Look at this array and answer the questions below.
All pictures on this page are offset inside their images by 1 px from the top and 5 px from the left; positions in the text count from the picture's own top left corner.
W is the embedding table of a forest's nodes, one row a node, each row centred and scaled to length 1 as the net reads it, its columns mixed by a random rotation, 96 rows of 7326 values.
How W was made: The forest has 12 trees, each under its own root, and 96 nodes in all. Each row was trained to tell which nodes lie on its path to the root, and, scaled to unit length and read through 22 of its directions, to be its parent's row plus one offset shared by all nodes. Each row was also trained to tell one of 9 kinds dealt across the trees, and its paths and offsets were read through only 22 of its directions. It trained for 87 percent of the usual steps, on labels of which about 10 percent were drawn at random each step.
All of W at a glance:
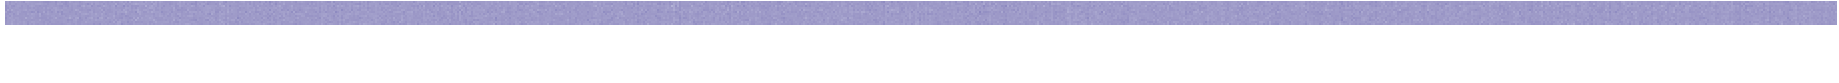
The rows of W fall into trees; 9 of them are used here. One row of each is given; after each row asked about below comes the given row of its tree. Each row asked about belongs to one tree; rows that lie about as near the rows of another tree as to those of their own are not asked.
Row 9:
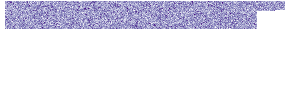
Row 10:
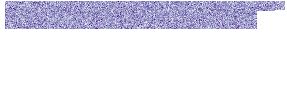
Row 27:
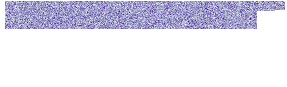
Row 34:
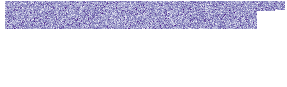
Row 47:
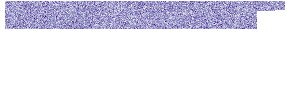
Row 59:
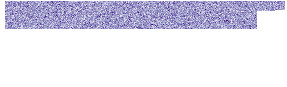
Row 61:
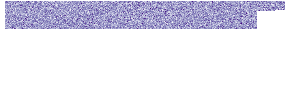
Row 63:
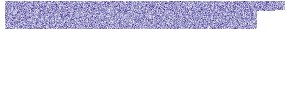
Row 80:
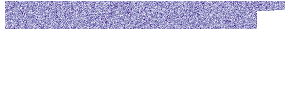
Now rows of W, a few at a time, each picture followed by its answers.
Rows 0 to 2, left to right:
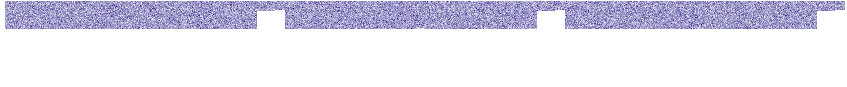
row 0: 80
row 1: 10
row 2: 10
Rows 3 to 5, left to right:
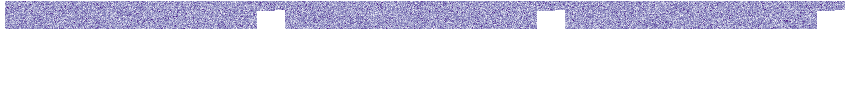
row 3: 34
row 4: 47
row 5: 80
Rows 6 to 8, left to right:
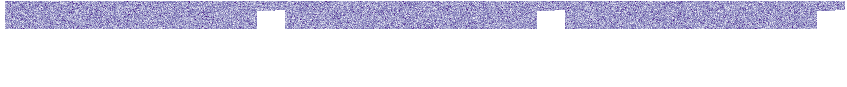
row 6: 61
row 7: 27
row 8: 10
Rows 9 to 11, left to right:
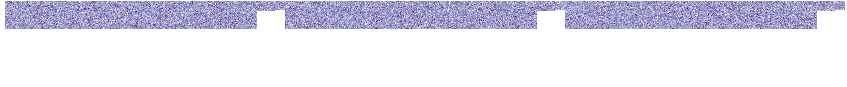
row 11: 9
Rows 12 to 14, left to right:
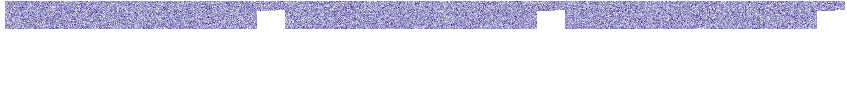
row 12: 27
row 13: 10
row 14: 10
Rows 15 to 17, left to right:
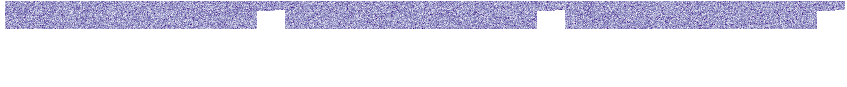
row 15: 34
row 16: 80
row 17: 47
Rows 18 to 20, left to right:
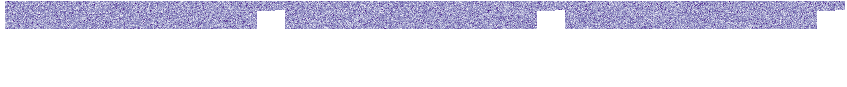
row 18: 80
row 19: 80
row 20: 47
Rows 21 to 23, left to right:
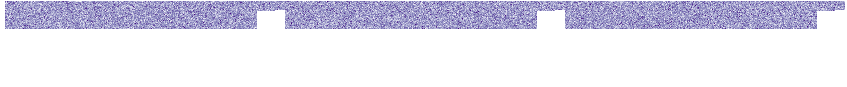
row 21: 9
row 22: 80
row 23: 61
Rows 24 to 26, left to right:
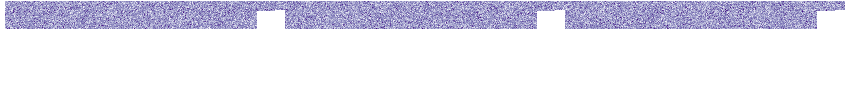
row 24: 34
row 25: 80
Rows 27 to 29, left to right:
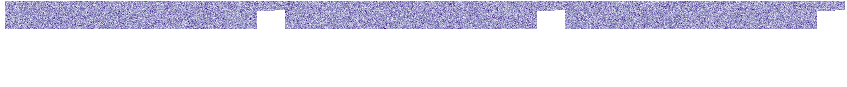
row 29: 61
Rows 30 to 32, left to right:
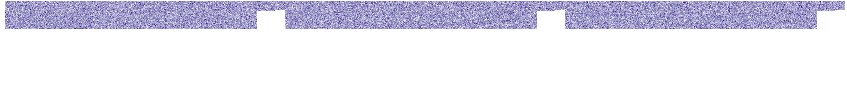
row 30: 47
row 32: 9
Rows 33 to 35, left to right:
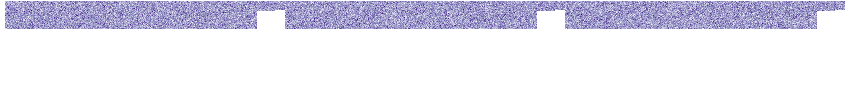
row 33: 34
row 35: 34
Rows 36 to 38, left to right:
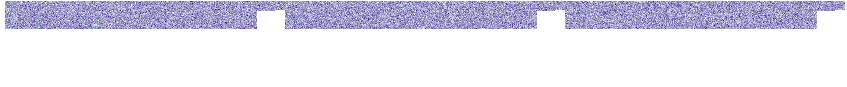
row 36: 47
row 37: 10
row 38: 9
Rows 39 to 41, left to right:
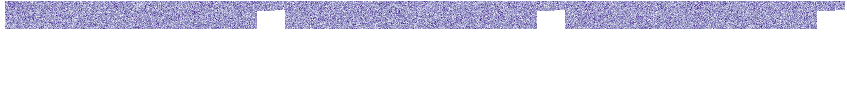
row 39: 80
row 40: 27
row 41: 47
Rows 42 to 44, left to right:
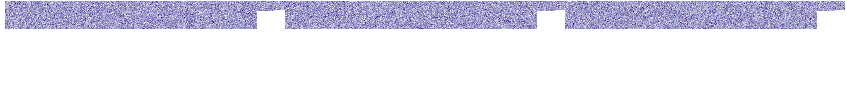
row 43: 59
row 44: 27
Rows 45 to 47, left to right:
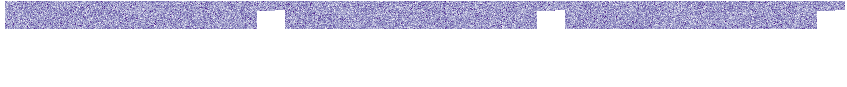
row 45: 27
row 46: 47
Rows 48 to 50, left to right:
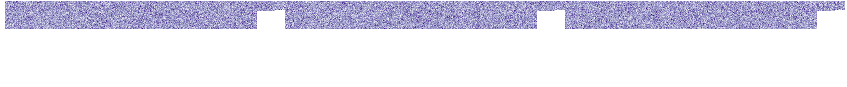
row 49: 80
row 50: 10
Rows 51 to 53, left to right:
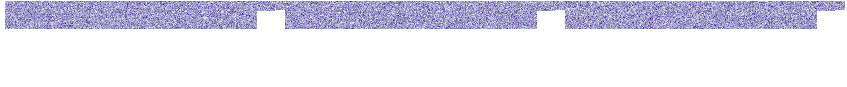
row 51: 47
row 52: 10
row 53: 59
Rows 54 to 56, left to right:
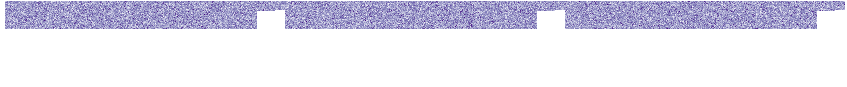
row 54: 61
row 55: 27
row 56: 27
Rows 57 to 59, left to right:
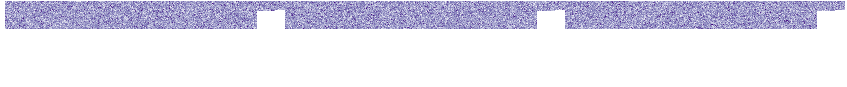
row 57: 9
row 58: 10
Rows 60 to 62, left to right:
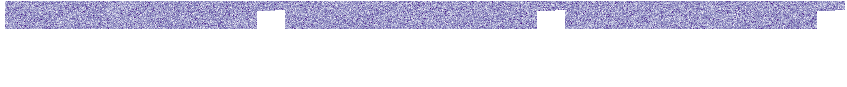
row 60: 34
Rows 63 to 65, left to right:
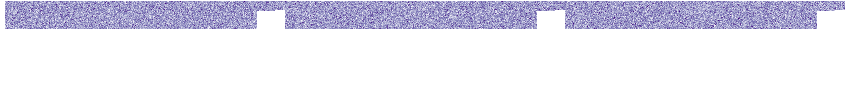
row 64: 27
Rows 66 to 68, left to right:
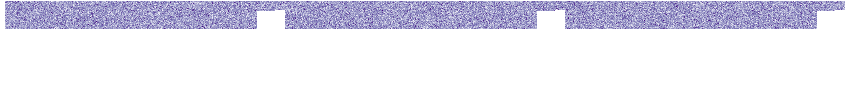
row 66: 61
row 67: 63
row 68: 80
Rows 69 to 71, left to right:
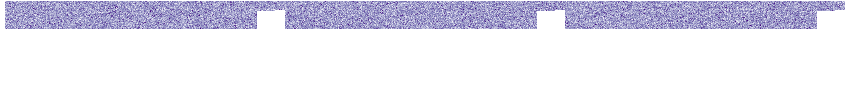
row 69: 80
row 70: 34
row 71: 9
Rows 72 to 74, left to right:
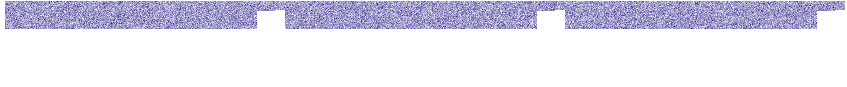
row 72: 10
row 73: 34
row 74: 10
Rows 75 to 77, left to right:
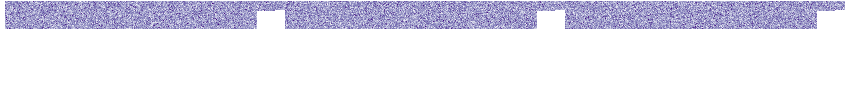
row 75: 9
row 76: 9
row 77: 80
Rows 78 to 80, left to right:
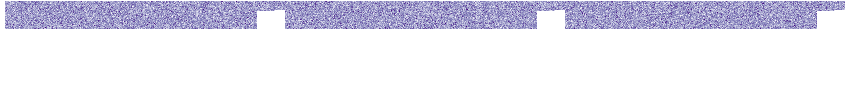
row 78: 27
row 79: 27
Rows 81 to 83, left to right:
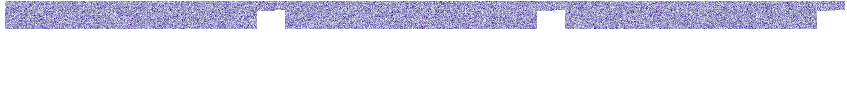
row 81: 34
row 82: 59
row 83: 27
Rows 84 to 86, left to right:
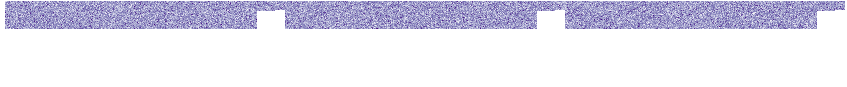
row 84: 47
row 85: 9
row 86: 34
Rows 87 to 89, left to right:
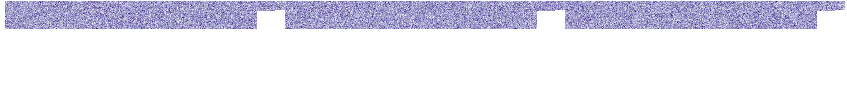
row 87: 9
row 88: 63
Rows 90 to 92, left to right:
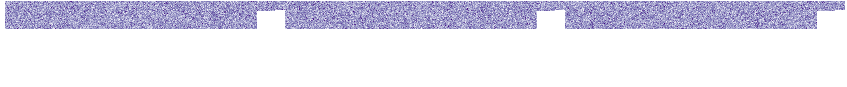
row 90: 34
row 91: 27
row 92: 34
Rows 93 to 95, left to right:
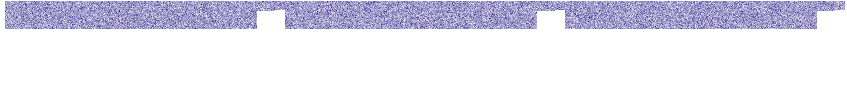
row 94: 9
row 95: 47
